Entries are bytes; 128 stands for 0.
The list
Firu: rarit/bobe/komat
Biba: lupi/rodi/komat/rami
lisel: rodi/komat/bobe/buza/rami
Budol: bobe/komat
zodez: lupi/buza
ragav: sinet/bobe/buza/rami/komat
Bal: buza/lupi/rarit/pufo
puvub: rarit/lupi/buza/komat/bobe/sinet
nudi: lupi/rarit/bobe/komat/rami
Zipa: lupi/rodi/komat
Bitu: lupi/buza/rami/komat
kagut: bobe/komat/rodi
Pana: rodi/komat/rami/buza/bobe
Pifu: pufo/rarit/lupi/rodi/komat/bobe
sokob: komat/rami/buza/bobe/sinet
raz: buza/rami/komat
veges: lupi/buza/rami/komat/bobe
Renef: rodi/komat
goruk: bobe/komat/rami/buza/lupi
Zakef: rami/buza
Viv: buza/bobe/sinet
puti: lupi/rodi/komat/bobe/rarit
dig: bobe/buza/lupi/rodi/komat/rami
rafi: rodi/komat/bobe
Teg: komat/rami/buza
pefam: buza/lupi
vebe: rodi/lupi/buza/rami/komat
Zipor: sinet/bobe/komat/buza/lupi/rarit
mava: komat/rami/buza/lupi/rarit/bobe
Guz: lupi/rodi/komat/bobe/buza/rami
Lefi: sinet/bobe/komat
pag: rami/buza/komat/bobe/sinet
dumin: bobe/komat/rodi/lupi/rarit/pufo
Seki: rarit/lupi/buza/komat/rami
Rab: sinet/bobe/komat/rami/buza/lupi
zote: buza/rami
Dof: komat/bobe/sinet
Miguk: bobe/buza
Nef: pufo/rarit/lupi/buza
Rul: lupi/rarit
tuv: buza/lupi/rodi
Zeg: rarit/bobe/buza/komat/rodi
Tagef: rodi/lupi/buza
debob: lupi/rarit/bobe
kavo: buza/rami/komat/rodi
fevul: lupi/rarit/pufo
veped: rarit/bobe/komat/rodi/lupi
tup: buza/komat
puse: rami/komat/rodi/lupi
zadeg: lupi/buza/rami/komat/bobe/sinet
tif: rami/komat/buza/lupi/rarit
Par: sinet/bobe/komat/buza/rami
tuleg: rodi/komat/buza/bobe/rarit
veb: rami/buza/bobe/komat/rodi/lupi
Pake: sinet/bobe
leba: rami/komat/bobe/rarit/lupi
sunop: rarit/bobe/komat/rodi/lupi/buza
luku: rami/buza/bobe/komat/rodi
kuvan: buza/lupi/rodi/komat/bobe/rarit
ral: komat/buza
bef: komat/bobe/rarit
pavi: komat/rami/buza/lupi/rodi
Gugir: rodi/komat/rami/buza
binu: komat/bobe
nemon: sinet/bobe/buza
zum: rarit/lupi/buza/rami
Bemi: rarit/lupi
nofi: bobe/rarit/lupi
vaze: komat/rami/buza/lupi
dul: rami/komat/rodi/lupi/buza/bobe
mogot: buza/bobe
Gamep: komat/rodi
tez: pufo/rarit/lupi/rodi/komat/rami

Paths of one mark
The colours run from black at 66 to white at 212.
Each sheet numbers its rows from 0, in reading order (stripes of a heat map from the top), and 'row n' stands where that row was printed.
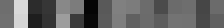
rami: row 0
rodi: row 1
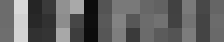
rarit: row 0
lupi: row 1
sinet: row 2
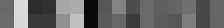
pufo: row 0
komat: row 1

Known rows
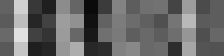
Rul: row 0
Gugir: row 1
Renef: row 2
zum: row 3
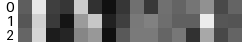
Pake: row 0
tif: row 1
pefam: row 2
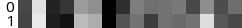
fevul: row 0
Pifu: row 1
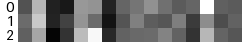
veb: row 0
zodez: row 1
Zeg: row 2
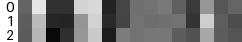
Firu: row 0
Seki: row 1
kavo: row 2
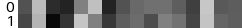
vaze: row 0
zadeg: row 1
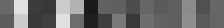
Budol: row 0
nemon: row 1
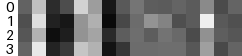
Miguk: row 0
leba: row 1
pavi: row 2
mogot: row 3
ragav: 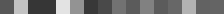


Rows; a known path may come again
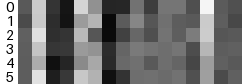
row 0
Zipor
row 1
tez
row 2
rafi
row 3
Bitu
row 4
pavi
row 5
mogot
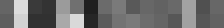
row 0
Renef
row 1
raz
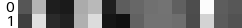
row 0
goruk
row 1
mava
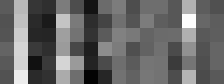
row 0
Biba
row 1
Rab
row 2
vebe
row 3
Zipa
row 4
Viv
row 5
debob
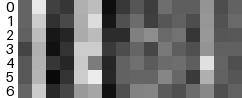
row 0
binu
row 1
ral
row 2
zum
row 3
sokob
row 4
dig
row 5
Zeg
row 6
Zakef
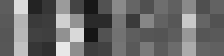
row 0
Tagef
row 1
Par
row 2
Teg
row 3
ragav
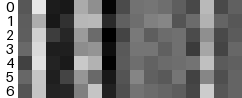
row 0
nofi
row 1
luku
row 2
Rul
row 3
pefam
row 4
dumin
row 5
zodez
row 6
vaze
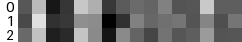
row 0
pag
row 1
fevul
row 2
kagut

